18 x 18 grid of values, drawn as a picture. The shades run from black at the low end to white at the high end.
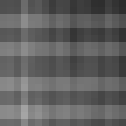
The bottom left is the ninth with the highest average. The ninth with the lowest average is the top right. On average the colour sits 40% of the way up the scale. Stripes running across repeat 4 times from top to bottom. The field climbs toward the bottom left.
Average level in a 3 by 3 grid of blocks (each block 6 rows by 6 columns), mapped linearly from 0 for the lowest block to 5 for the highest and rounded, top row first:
3 1 0
4 2 2
5 3 2
